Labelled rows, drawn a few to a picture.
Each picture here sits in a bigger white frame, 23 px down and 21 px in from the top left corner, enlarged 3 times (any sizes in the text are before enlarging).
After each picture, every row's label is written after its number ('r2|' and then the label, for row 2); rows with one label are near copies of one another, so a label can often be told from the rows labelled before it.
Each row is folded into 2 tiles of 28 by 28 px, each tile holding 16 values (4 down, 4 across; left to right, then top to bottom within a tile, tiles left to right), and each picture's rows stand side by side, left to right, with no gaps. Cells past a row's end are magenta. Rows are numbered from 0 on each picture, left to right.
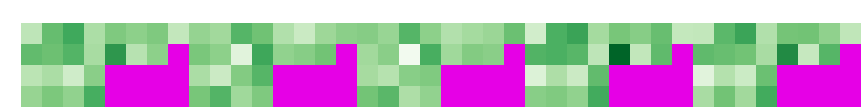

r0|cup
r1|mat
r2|mat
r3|cup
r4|cup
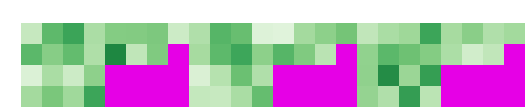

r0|cup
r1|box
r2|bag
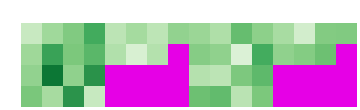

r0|bag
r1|mat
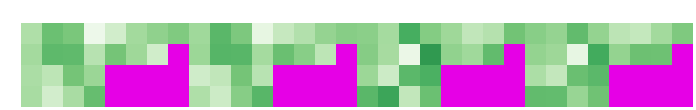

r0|box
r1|box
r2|mat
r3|mat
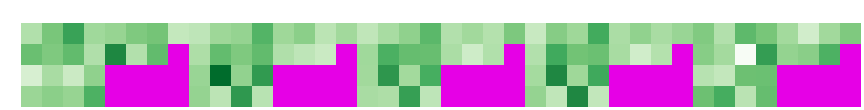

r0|cup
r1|bag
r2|bag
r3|bag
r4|mat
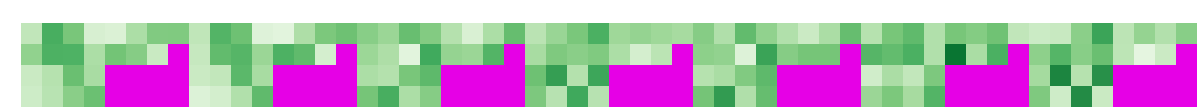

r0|box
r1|box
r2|mat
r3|bag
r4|mat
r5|cup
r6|bag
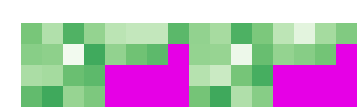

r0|mat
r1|mat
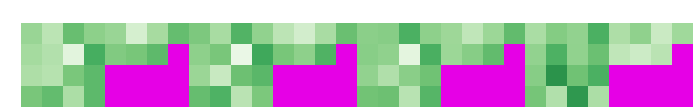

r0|mat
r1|mat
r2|mat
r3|bag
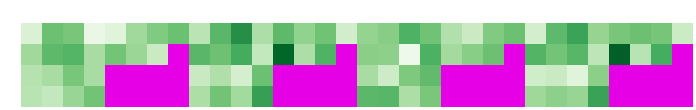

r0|box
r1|cup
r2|mat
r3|cup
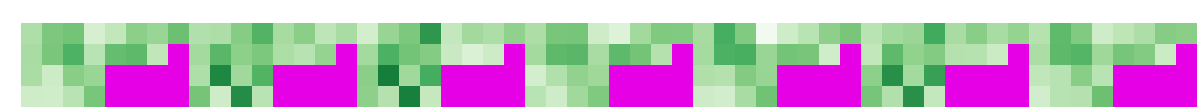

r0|box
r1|bag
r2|bag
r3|box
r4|box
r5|bag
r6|box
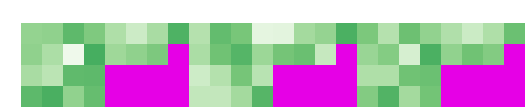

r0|mat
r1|box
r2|mat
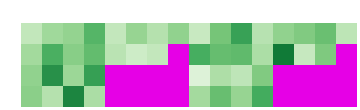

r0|bag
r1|cup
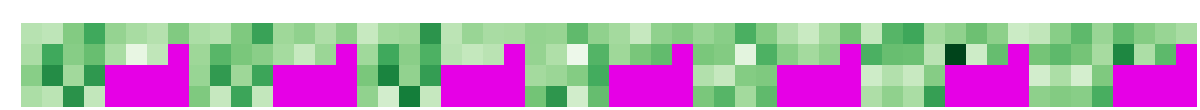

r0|bag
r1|bag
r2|bag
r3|mat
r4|mat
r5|cup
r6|cup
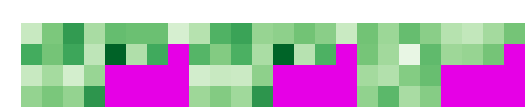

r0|cup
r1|cup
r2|mat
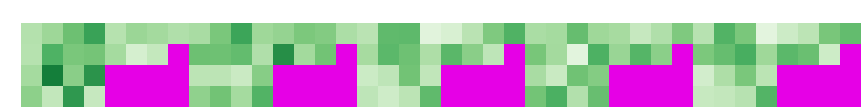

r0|bag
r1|cup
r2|box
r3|mat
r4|box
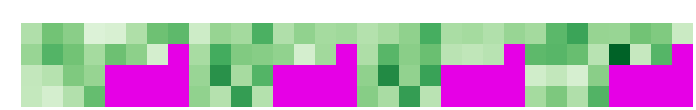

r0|box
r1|bag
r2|bag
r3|cup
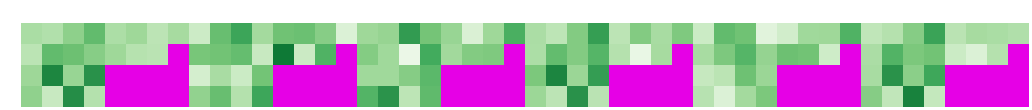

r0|bag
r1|cup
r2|mat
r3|bag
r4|box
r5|bag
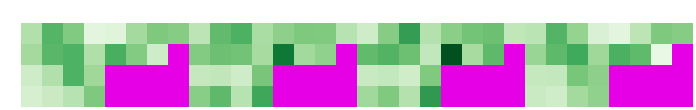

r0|box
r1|cup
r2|cup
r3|box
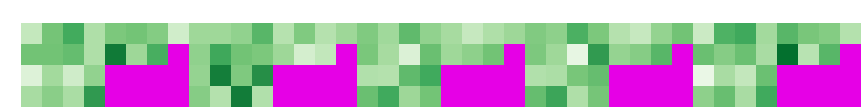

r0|cup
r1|bag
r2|mat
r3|mat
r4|cup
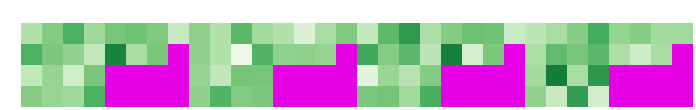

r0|cup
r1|mat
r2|cup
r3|bag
